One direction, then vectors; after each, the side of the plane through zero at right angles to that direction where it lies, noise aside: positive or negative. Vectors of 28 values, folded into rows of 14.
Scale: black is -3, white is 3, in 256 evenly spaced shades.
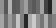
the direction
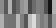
positive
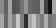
positive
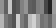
positive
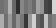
positive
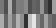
positive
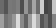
positive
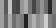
positive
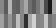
positive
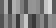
negative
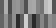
negative
